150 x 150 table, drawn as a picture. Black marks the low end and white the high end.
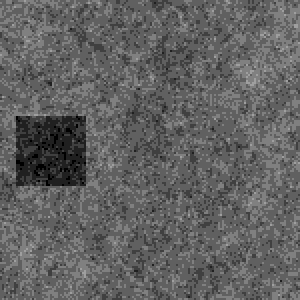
The texture is blotchy. The middle left is the ninth with the lowest average. An odd patch, lower than its surroundings, sits in the middle left.
